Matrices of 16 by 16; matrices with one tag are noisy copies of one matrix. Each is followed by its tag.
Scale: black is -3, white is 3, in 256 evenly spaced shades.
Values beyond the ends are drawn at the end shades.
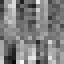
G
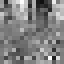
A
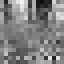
A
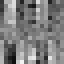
G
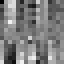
G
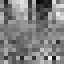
A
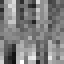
G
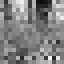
A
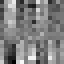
G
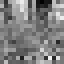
A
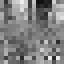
A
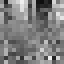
A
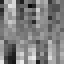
G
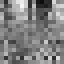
A
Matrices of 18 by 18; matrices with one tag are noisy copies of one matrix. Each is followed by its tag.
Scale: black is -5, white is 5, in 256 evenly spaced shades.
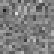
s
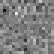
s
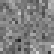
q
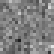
q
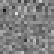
s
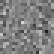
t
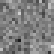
q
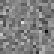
t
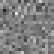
s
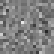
t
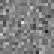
t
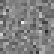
t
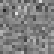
s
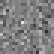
t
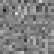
s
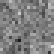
q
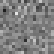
s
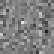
t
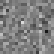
t
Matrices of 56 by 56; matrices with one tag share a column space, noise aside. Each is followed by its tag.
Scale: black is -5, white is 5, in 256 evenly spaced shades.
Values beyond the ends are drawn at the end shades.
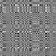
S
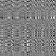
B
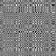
S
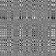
B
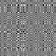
S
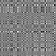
S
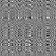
B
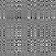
B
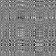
B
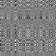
B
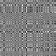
S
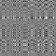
B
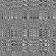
B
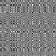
S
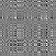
B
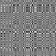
S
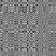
S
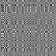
S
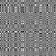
S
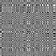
S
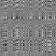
B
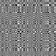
S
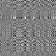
B
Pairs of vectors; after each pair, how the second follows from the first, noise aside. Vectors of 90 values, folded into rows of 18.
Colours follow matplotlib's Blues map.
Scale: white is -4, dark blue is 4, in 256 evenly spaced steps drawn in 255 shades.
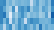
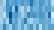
negated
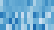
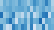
sign-scrambled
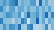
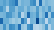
copied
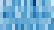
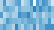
sign-scrambled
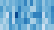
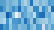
sign-scrambled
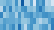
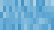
shrunk
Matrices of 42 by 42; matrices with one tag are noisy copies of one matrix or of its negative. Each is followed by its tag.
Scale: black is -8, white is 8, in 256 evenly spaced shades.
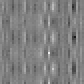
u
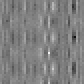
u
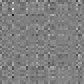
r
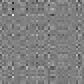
r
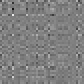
r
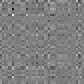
r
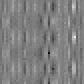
u
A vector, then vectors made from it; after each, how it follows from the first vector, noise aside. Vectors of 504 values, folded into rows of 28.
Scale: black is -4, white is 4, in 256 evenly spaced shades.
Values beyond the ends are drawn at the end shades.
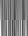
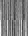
copied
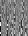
sign-scrambled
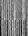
negated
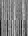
negated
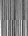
copied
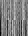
negated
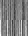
copied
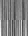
copied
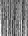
copied
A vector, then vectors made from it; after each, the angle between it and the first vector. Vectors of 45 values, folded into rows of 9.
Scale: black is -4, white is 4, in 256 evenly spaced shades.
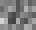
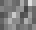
partly opposed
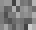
orthogonal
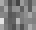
partly aligned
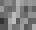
nearly opposite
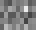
partly aligned
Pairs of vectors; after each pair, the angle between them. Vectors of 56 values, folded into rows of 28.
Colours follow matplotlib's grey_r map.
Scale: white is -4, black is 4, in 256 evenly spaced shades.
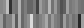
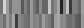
partly aligned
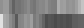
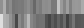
nearly parallel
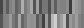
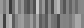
orthogonal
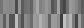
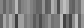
nearly opposite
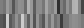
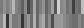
nearly opposite
